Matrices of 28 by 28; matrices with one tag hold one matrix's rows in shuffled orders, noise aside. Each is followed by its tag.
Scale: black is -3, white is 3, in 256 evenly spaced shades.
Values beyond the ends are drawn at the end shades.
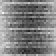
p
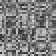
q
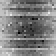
p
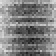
p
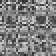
q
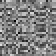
q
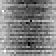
p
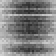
p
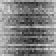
p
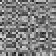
q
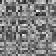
q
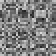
q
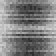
p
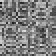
q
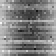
p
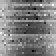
p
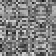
q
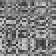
q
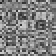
q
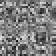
q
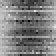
p
